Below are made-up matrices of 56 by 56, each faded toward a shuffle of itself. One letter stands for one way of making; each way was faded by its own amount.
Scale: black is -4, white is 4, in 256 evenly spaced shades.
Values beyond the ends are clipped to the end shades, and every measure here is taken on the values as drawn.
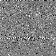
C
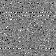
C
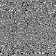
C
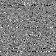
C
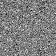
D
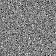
D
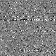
C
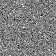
D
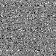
C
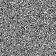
D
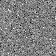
D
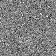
D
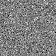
D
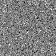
D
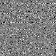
C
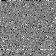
C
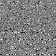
C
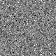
D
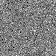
D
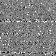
C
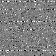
C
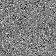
D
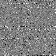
C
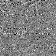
C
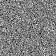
D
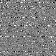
C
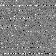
C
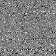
C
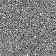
D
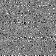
C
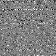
C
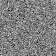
D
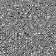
C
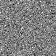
D
